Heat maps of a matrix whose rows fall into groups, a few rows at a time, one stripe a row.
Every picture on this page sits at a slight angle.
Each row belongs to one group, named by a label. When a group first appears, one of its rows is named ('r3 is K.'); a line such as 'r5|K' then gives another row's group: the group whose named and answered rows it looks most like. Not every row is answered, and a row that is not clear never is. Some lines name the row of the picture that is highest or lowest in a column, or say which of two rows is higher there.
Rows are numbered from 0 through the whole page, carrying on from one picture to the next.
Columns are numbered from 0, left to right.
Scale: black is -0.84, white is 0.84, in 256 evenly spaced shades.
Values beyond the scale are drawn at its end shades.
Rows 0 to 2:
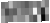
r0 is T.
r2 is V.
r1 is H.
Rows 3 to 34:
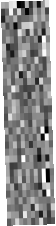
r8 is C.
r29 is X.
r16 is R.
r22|C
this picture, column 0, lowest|5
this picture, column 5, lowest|3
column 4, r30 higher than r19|Yes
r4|T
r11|H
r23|T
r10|X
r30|C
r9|X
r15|T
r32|R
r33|V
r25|V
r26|X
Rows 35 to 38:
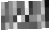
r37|T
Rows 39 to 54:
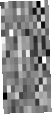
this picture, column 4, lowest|52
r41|C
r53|X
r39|C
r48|V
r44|V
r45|V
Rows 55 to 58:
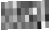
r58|C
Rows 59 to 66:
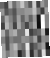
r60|H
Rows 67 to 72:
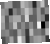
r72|T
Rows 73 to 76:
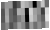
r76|R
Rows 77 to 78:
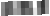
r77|H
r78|H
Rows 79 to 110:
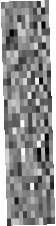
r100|V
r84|X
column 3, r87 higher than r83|Yes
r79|C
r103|H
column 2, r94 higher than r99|Yes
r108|V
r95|R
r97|T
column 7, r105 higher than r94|No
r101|V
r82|V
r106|V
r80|V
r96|R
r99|H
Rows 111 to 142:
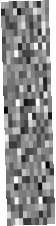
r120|V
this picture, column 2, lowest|137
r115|C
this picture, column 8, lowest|137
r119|R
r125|H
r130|V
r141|V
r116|V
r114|X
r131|X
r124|C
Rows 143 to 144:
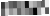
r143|R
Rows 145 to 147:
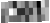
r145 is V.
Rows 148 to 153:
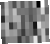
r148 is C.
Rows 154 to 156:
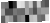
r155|X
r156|R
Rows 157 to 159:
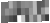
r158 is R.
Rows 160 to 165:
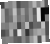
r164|T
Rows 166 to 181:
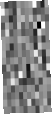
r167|V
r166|H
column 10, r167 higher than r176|No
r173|H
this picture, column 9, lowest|169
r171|V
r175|R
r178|X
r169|C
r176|T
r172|X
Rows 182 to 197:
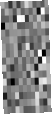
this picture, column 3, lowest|184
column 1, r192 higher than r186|Yes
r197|H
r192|R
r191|X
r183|C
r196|H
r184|T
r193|X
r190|C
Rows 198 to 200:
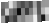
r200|H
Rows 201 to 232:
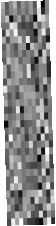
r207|R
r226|T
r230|X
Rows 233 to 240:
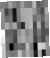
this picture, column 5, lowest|236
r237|V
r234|H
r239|X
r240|V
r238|V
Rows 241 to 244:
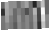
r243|C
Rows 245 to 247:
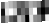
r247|R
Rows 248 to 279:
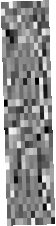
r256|C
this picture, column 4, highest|250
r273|X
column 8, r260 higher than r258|No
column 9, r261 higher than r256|Yes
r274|C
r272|X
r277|C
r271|V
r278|R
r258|R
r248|T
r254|H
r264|C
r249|V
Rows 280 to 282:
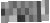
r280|C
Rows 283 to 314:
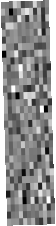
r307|R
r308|H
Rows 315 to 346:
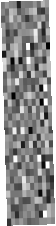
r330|R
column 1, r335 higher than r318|Yes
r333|T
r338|C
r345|X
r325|R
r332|C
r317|T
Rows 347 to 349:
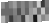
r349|X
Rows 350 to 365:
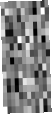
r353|X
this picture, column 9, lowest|359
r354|X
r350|V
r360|V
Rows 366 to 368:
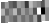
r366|R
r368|C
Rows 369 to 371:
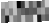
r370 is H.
